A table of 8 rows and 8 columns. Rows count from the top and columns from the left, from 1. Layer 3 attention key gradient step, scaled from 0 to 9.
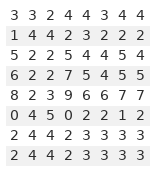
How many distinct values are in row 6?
5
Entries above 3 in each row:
4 2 6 6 6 2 2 2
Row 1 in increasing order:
2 3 3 3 4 4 4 4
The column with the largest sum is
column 4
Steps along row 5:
down up up down same up same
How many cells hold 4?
15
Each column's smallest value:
0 2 2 0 2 2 1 2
